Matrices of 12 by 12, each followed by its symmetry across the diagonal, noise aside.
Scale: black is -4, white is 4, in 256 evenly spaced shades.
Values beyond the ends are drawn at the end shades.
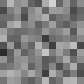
antisymmetric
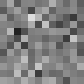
antisymmetric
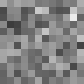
neither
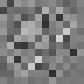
symmetric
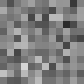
antisymmetric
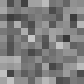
neither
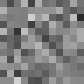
antisymmetric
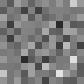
symmetric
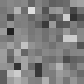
antisymmetric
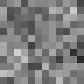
neither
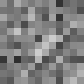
symmetric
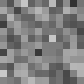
antisymmetric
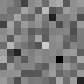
symmetric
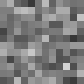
neither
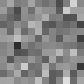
neither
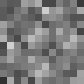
symmetric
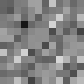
symmetric
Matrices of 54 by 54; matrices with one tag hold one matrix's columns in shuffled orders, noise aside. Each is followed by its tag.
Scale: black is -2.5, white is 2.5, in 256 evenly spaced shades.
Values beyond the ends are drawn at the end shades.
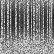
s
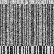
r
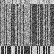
r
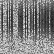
s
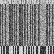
r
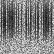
s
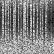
s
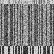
r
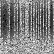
s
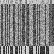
r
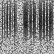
s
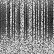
s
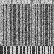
r
